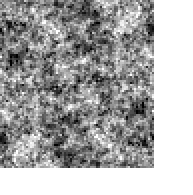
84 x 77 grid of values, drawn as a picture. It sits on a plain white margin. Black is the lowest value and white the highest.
Symmetry: a half turn. Seam: none. Odd rows or columns: none. Grain: blotchy.
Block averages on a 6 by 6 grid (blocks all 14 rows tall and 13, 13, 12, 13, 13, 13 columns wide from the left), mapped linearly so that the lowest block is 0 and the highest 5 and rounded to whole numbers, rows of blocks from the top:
241054 / 133033 / 224233 / 332422 / 330331 / 450142
